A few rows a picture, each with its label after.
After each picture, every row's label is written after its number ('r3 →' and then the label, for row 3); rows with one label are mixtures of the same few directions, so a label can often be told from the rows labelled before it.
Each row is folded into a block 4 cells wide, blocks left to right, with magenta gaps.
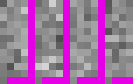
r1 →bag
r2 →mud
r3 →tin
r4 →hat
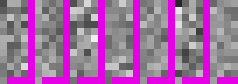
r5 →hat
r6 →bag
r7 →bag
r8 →mud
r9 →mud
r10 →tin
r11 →tin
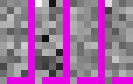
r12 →mud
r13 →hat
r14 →tin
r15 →tin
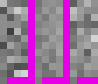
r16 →tin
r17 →bag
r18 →bag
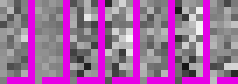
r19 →mud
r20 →bag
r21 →tin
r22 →bag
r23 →mud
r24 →bag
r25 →mud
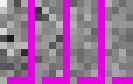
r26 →hat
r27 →bag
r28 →tin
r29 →bag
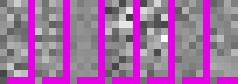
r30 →mud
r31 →hat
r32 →hat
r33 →bag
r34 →bag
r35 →bag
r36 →hat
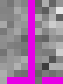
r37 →mud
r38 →bag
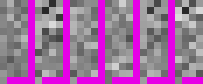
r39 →hat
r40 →bag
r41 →tin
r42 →mud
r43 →bag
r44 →bag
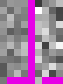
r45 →mud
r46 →tin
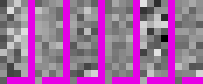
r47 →bag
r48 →tin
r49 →tin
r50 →hat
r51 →bag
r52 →mud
